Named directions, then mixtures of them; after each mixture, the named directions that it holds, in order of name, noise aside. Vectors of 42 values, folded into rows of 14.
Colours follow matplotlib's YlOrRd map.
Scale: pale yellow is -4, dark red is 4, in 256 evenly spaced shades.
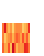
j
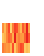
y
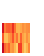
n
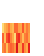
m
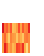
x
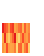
m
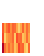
m, n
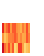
n, y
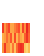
x, y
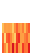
j, m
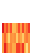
x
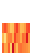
j, y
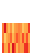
j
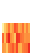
m, x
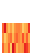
j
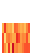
j, m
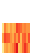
n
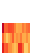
n, x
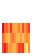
n, x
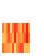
y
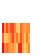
n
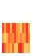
n, y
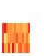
j, n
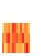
x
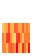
m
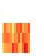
j, n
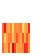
j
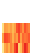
n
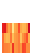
j, x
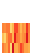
j, y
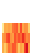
n, x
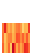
j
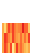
j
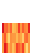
x
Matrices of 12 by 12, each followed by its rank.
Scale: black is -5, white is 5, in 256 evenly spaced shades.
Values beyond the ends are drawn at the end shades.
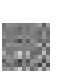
two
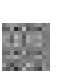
two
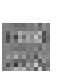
two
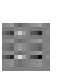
one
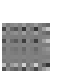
one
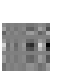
one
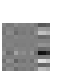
one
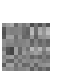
two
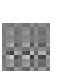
one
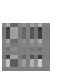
one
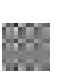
one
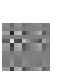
one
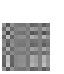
one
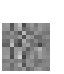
two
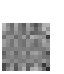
two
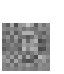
two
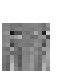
two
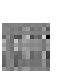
two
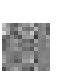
two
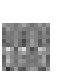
two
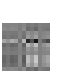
one
